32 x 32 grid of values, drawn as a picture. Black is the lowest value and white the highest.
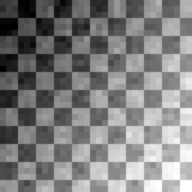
Mirror symmetry: none. Lone odd cells: none. Ninth with the lowest average: top left. Slope: up to the bottom right.
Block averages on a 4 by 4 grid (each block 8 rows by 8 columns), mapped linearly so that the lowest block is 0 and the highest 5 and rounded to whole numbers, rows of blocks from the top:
0123
1233
1234
2345
